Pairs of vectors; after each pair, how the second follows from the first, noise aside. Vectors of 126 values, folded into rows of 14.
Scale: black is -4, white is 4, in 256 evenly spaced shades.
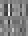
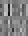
negated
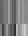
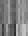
copied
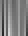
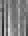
copied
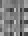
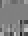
partly zeroed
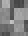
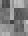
negated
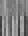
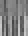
negated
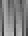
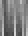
negated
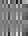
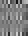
copied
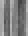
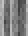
copied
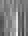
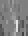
partly zeroed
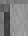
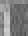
negated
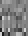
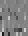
partly zeroed
